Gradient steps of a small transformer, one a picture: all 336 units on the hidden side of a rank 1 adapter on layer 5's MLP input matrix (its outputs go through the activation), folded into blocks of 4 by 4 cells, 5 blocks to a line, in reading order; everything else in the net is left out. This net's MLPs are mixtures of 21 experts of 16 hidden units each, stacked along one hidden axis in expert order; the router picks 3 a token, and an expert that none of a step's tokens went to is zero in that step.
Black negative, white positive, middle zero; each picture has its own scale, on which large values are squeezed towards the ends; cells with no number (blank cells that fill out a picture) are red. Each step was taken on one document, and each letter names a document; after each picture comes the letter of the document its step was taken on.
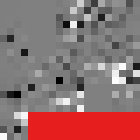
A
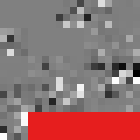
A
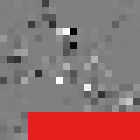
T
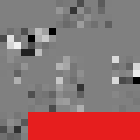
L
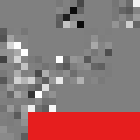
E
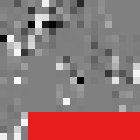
L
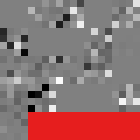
E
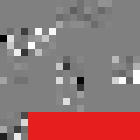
L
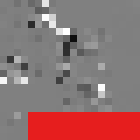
T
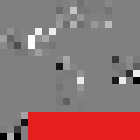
L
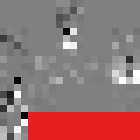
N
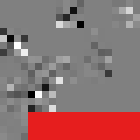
E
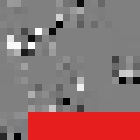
L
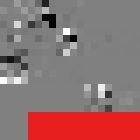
T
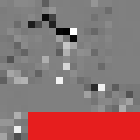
T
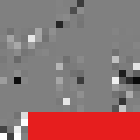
L
